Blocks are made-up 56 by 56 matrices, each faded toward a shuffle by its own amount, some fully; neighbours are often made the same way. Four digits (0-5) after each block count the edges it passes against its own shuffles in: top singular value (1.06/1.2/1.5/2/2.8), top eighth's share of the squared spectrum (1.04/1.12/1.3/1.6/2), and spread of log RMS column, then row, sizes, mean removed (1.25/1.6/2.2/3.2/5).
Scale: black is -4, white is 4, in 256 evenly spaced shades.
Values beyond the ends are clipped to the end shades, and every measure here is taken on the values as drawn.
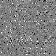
3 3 1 1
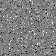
0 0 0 0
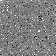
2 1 0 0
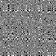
4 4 2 2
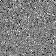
1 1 0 0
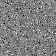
0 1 0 0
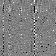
4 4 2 0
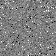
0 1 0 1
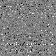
2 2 0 2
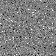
1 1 0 1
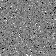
0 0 0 0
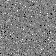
0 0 0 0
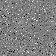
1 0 0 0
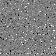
1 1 0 1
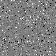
2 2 0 1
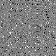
3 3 1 1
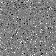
2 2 0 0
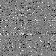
3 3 0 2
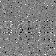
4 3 1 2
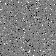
1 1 0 0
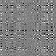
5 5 3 3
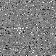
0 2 0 2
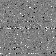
2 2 0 2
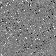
0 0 0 0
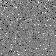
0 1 0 1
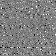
2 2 0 2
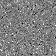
2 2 0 0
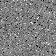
0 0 0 0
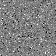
1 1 0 0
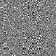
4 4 2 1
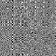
4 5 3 2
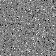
1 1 1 0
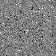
2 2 1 0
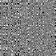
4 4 3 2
